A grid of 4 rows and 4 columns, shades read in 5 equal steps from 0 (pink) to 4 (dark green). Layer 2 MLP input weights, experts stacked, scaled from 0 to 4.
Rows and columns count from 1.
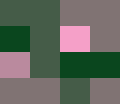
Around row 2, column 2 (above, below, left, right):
3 3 4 0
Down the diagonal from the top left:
3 3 4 2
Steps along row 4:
same up down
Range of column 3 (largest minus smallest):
4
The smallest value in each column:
1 2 0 2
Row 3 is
1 3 4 4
